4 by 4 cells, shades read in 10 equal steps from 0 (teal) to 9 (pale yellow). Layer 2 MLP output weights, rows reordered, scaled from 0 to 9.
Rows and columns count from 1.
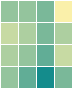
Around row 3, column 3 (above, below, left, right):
4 0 5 7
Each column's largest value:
7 6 4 9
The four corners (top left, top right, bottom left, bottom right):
5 9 5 4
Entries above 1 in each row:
4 4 4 3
